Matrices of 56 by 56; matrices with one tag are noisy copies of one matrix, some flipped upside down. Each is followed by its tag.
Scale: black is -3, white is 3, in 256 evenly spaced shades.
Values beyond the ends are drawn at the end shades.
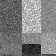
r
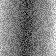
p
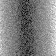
p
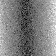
p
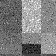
r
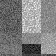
r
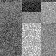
r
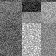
r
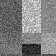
r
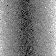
p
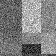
r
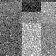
r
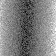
p
